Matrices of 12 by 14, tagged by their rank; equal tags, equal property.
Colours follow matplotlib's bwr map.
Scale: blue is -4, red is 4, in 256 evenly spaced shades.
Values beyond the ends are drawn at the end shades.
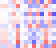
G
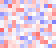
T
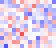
T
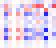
G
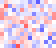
T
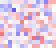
T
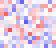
T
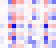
G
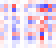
G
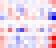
G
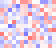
T
